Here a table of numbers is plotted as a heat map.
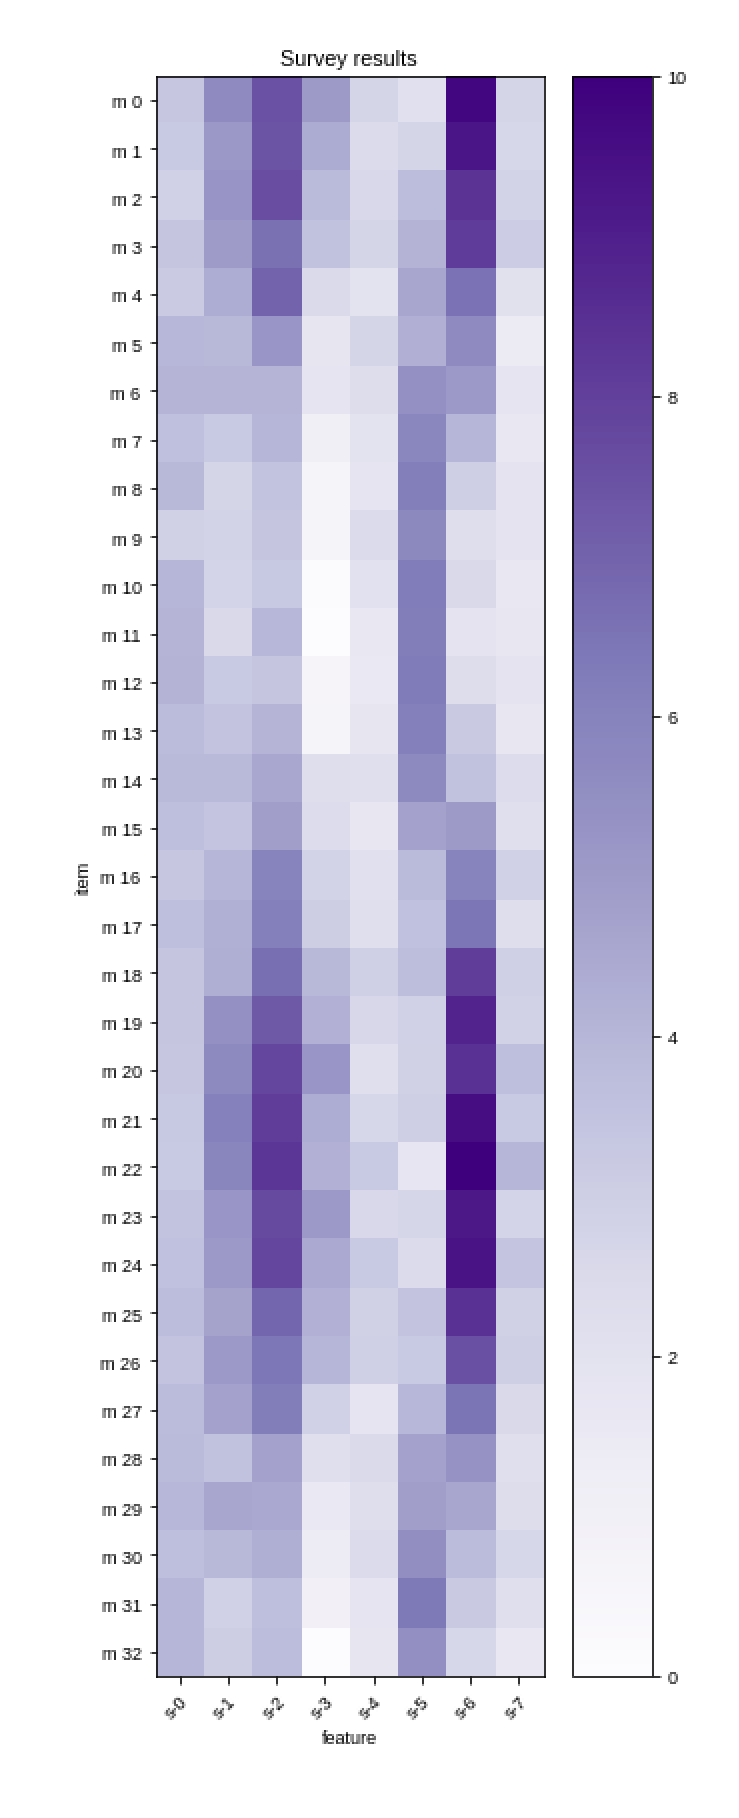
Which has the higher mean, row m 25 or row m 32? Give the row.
m 25
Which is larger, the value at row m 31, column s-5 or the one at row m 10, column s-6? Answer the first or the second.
the first
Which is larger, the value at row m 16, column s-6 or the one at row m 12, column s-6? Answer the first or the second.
the first
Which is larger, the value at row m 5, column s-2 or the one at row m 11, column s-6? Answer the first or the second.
the first
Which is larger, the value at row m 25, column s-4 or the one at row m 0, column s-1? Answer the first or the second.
the second
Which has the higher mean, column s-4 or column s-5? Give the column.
s-5
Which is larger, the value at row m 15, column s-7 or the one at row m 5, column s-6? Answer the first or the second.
the second
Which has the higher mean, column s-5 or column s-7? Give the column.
s-5
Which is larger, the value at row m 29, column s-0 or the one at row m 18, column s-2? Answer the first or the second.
the second
